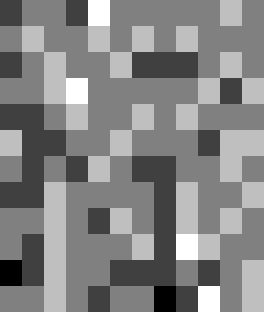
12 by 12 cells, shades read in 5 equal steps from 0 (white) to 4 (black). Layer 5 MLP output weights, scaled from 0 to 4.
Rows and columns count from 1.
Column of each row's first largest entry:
1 1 1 11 1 2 2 1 5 2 1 8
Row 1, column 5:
0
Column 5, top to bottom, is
0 1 2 2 2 2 1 2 3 2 2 3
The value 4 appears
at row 11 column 1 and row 12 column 8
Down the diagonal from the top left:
3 1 1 0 2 1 3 3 1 1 2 1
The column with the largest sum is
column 8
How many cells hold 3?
30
